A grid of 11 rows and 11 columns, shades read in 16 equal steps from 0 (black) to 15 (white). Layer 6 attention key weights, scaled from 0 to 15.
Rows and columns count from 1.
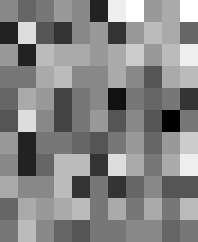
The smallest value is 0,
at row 6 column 10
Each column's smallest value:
2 2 5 3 3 2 1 6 5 0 3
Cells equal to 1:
1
